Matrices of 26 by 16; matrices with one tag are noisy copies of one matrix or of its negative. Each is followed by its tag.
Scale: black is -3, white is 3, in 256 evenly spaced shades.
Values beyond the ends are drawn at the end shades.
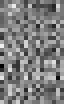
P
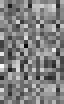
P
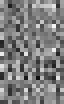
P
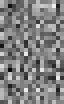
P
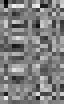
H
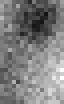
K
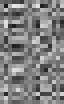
H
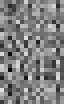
P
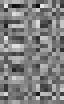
H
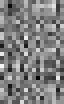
P
